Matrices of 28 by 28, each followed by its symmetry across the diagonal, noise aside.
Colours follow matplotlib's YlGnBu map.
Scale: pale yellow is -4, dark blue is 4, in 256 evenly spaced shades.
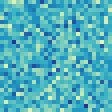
neither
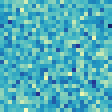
antisymmetric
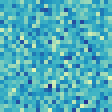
neither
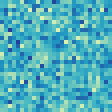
antisymmetric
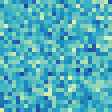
antisymmetric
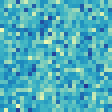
neither
